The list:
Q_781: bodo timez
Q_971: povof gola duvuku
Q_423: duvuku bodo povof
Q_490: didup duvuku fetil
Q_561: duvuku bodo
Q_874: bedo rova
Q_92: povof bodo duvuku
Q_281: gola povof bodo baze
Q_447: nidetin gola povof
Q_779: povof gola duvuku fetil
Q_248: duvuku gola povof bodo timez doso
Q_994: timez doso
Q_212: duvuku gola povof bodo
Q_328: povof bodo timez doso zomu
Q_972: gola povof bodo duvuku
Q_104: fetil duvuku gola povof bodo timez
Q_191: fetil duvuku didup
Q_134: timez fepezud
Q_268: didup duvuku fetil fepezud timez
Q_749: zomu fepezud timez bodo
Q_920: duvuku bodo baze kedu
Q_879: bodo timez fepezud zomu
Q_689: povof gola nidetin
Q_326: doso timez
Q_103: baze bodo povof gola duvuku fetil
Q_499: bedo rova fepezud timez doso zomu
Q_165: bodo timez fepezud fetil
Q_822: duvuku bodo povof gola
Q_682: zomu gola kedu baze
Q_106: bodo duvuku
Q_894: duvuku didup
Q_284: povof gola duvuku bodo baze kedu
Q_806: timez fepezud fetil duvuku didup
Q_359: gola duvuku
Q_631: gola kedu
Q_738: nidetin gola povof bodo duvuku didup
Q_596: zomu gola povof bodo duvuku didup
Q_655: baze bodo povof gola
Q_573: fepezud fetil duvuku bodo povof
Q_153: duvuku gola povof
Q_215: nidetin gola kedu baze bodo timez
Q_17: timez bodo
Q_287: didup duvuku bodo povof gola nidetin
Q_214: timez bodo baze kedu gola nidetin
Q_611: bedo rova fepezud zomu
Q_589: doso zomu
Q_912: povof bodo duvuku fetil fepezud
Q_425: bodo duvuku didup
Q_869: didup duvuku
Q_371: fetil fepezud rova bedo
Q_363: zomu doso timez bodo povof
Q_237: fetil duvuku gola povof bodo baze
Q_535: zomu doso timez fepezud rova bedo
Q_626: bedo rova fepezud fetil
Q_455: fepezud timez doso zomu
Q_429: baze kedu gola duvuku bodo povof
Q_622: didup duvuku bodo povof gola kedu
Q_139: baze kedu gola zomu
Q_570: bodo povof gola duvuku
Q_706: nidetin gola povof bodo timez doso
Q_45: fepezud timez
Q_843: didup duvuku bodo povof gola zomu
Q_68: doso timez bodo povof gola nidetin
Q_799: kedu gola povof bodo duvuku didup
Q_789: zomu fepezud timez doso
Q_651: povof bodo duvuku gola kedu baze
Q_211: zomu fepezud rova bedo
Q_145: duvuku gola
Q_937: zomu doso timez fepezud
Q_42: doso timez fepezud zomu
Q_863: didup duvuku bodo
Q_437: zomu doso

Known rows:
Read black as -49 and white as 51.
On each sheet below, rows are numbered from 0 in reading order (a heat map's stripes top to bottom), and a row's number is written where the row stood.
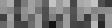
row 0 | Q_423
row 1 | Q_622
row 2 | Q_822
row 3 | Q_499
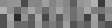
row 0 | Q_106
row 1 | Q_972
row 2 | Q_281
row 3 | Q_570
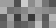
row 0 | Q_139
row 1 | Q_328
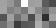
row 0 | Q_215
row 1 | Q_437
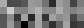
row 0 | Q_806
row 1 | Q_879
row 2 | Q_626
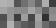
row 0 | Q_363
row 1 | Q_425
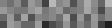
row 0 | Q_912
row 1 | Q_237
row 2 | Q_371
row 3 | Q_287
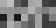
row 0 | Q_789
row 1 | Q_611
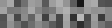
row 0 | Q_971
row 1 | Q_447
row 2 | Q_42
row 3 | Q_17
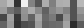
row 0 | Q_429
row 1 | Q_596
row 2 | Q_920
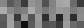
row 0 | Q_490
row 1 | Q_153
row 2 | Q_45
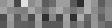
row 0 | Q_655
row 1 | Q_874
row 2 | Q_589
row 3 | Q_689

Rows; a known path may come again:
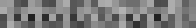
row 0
Q_437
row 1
Q_134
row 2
Q_561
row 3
Q_738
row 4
Q_165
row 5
Q_359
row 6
Q_689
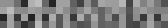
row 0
Q_879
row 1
Q_455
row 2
Q_326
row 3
Q_799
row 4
Q_822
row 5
Q_781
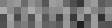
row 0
Q_92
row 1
Q_212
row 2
Q_191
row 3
Q_874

